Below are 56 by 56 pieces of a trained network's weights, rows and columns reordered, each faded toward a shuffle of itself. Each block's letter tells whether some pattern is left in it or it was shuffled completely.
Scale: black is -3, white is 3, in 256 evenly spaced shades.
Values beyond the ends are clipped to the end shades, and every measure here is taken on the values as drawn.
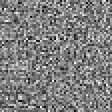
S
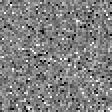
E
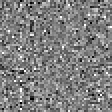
S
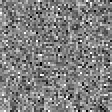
S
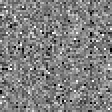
S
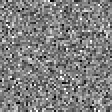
E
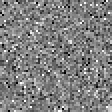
E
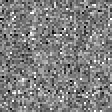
S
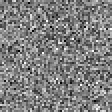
S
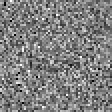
E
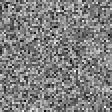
E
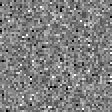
E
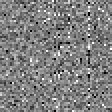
S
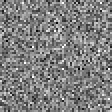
S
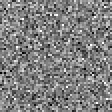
E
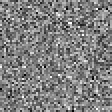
S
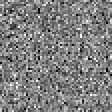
S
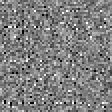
S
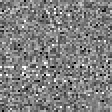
S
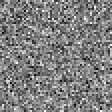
E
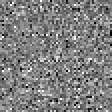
S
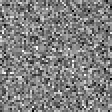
E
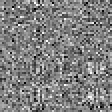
S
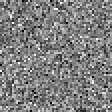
E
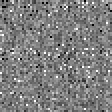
S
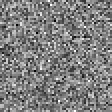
E
